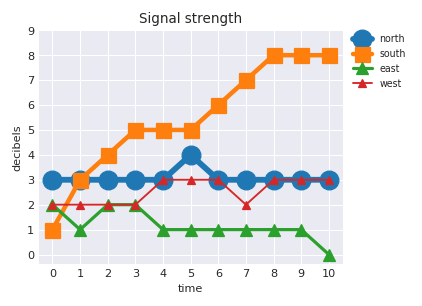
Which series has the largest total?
south
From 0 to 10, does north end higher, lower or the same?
the same
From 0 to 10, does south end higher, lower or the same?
higher
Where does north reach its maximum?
5
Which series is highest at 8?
south
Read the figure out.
Title: Signal strength
x-axis: time, ticks 0 1 2 3 4 5 6 7 8 9 10
y-axis: decibels, ticks 0 1 2 3 4 5 6 7 8 9
Legend: north, south, east, west
Values:
north: 3 3 3 3 3 4 3 3 3 3 3
south: 1 3 4 5 5 5 6 7 8 8 8
east: 2 1 2 2 1 1 1 1 1 1 0
west: 2 2 2 2 3 3 3 2 3 3 3
